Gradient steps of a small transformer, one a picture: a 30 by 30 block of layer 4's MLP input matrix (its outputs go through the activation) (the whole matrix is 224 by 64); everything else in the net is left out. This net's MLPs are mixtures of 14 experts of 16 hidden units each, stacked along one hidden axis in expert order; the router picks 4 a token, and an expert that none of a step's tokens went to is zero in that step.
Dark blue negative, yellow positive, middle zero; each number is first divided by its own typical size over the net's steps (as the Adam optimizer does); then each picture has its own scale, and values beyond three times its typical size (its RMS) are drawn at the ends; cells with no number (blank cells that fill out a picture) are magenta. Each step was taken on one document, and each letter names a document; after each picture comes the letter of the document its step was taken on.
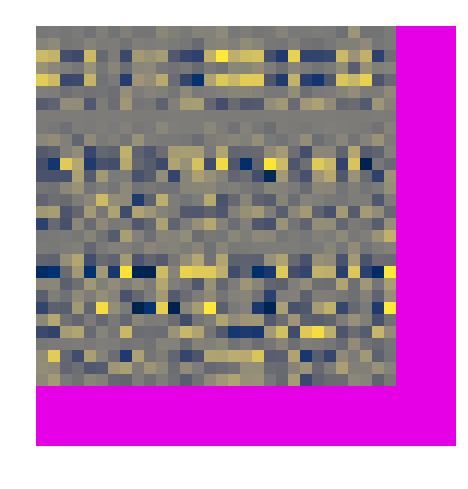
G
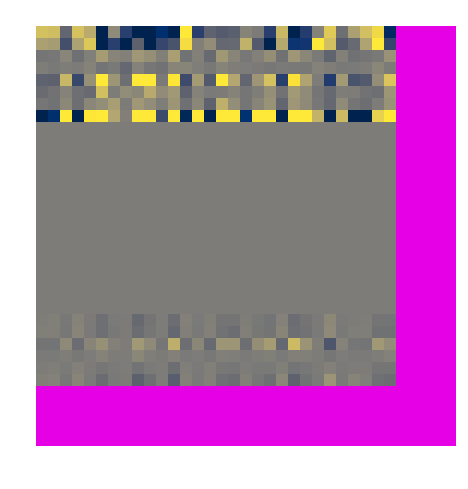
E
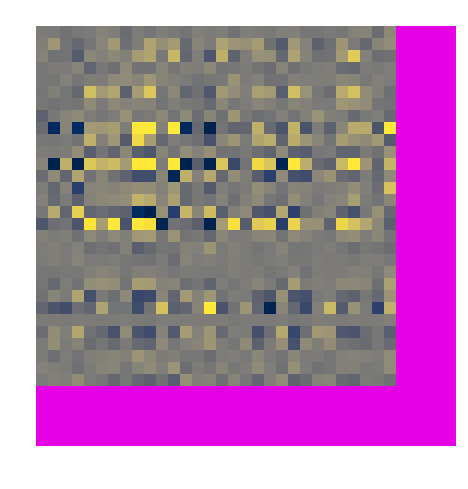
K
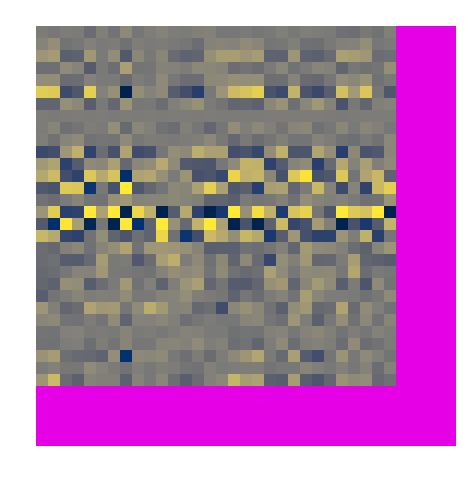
G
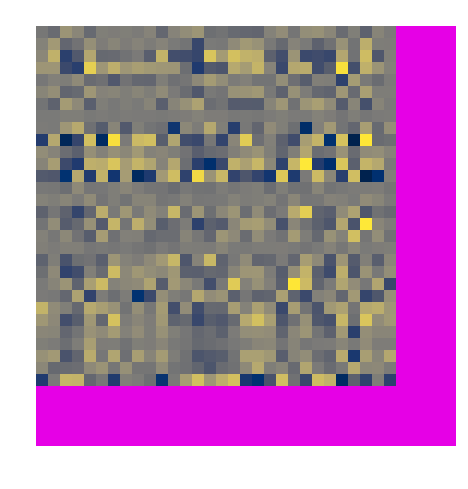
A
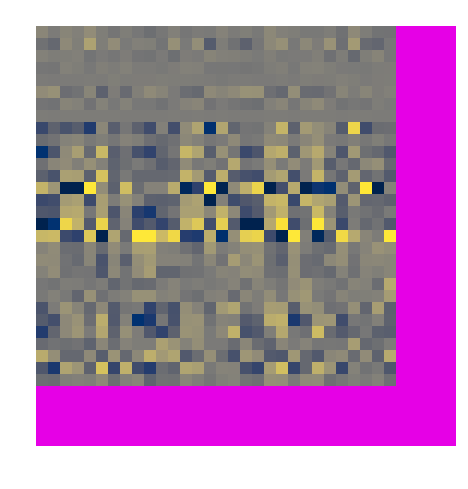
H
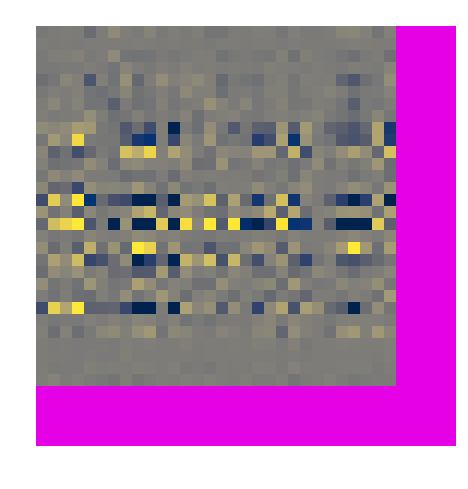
K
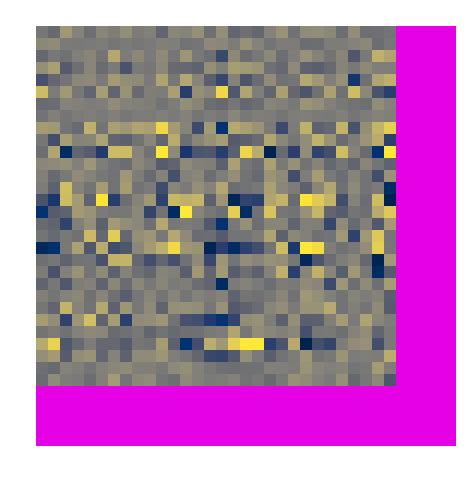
H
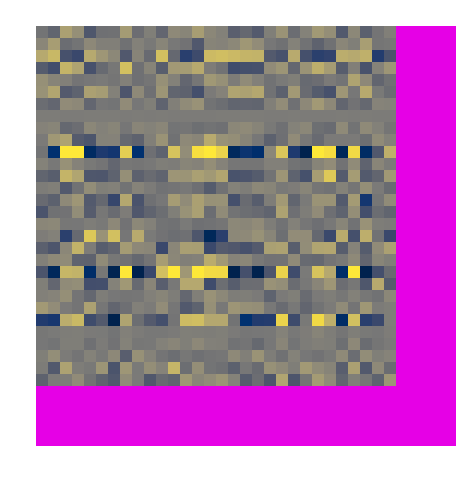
G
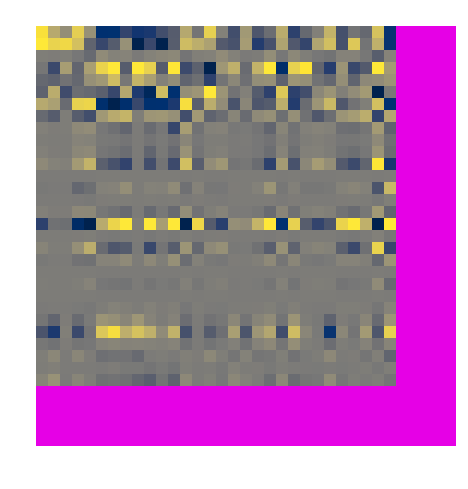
E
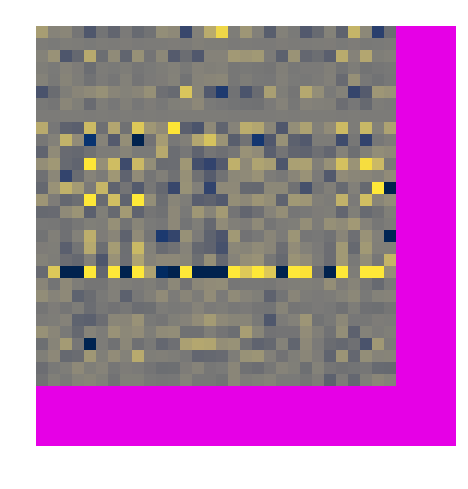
A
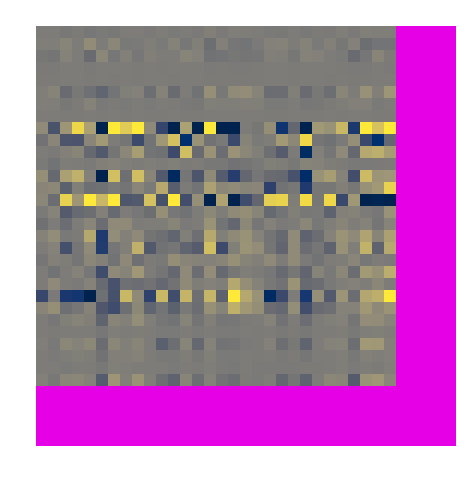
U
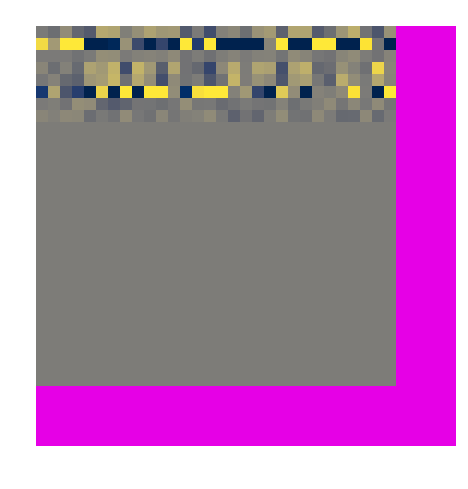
E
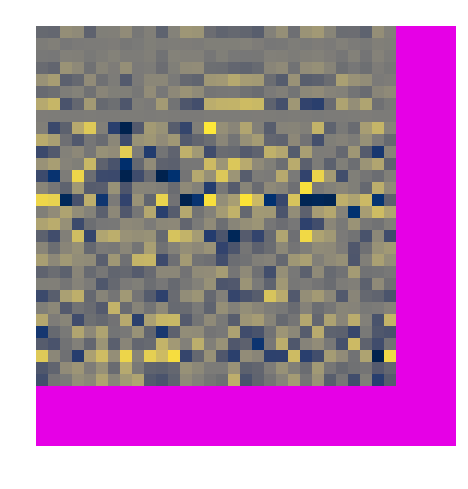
H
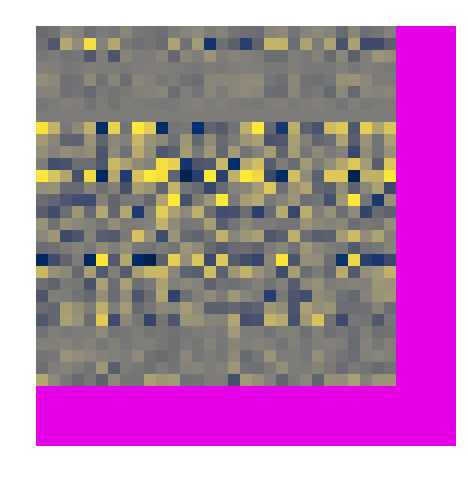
H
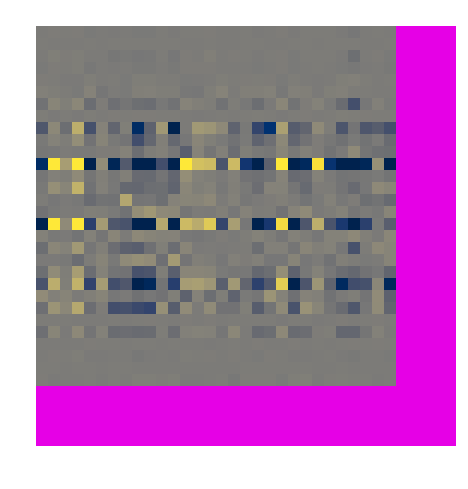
K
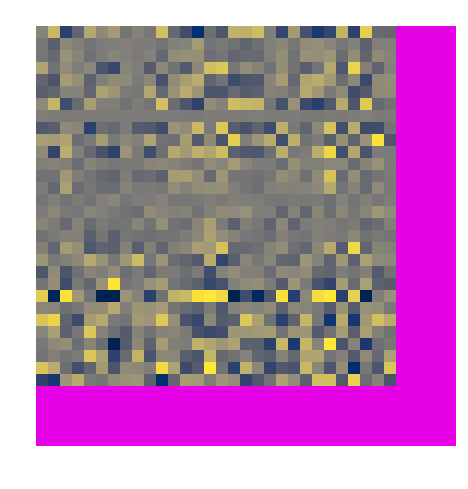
A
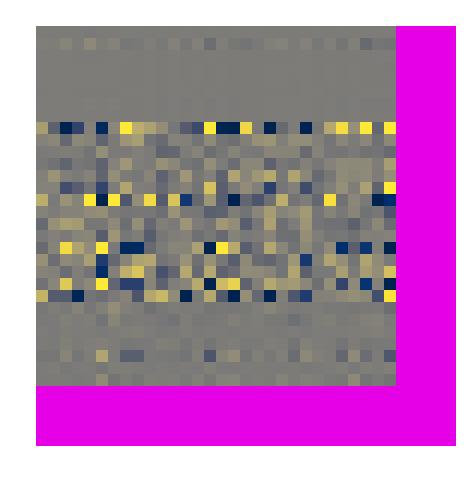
U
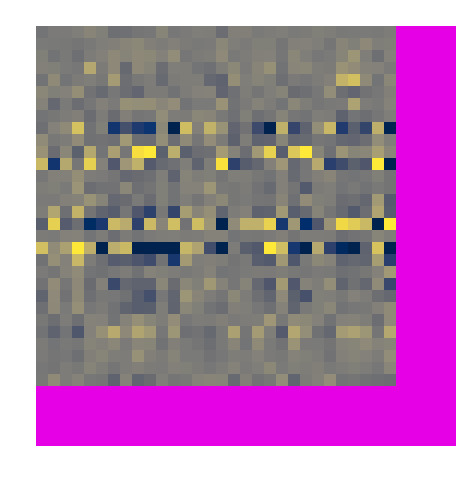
K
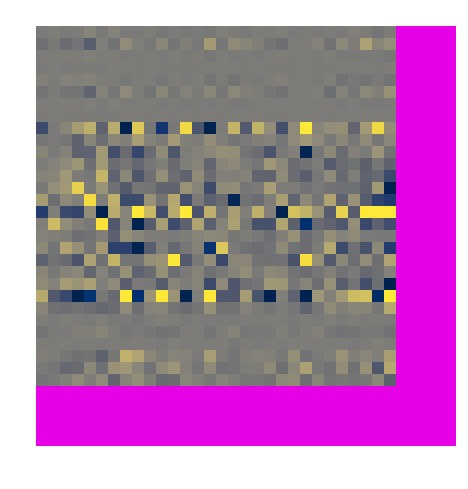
U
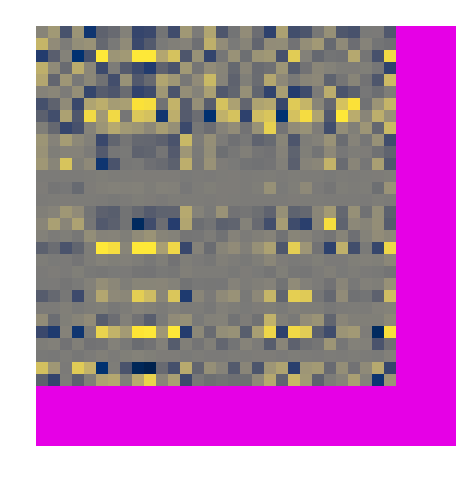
E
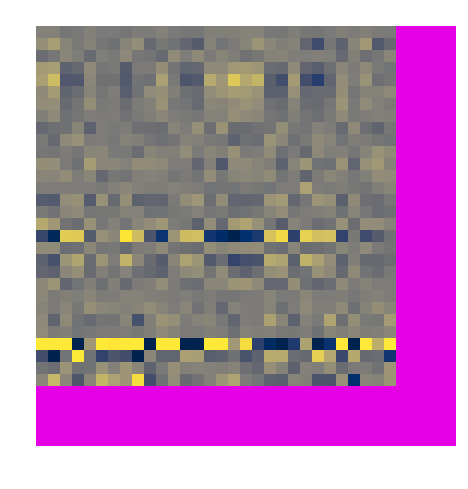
H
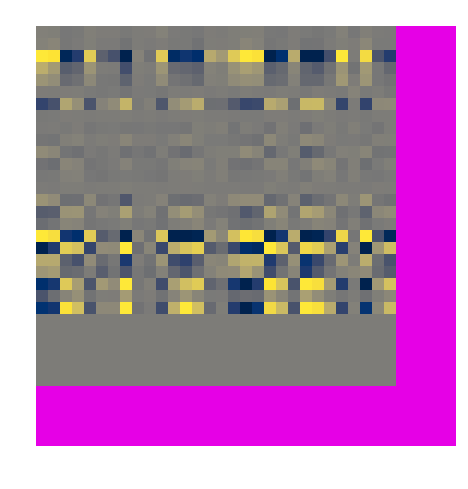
G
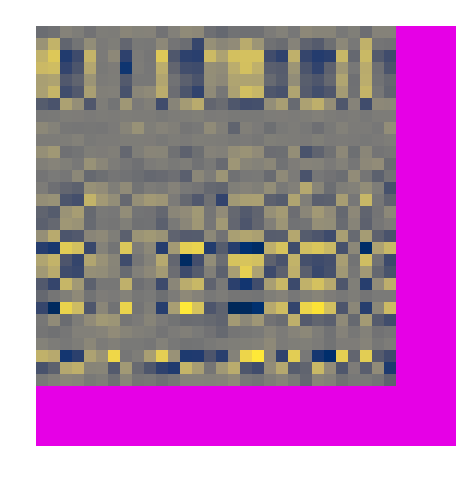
G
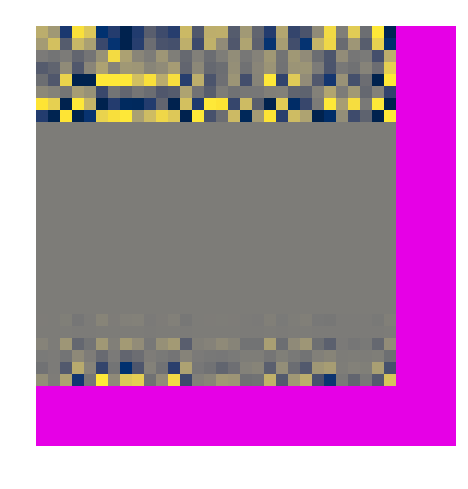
E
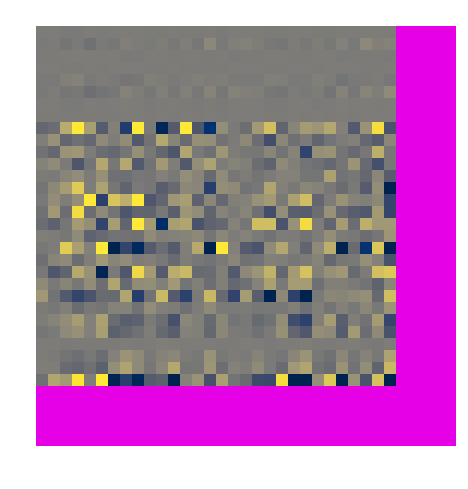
U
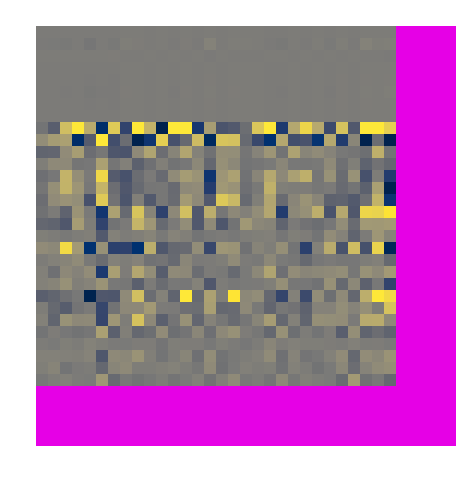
U
